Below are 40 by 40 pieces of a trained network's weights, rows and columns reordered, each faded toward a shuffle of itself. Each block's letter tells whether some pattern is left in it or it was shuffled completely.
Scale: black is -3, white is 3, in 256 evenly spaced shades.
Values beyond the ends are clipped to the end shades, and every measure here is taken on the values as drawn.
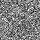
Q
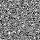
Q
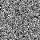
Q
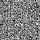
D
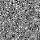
D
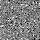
Q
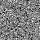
Q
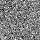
Q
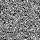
Q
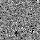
D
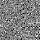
D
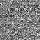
D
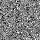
Q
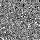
Q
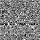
D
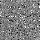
D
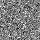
Q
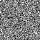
Q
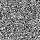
Q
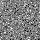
Q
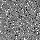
Q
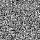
D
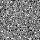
D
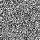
D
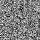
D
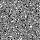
Q
